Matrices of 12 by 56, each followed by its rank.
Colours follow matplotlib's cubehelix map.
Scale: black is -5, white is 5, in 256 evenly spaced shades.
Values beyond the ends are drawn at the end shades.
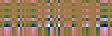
one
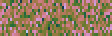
full rank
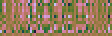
two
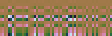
one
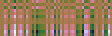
one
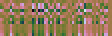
two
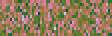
full rank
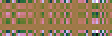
one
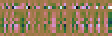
two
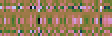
two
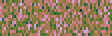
full rank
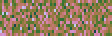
full rank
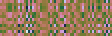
two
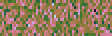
full rank
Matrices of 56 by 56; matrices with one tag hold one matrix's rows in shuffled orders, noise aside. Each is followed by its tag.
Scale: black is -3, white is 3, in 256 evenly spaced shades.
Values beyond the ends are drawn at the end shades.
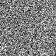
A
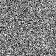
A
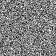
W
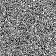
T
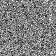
W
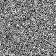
T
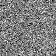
A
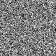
W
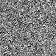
A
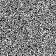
A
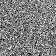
A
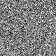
W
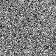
A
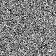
W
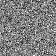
T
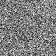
A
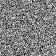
T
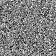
W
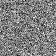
T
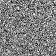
T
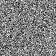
W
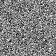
W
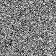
W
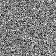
T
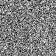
A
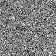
T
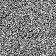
A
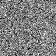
A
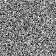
A
